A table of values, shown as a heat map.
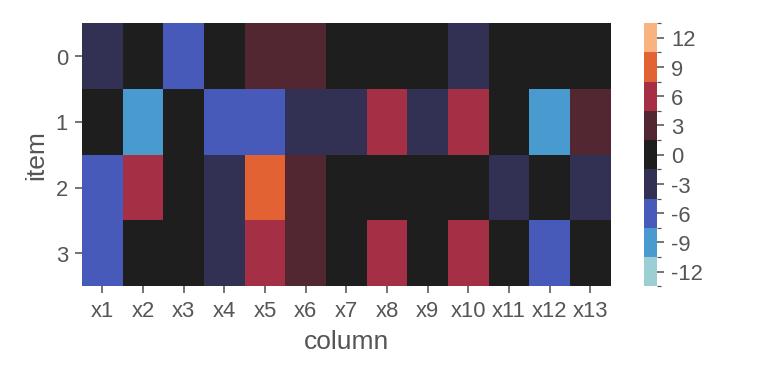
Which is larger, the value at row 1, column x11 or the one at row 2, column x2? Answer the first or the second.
the second
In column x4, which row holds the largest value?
0
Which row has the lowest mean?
1
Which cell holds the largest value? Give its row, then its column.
2, x5
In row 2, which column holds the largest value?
x5
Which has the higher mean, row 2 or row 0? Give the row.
2
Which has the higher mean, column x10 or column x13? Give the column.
x10
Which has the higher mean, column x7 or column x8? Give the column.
x8
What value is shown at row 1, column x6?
-3
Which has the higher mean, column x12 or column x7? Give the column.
x7
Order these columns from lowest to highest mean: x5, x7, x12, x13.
x12, x7, x13, x5
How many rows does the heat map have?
4
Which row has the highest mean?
3
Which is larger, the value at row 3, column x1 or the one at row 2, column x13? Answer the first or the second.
the second
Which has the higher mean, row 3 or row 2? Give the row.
3
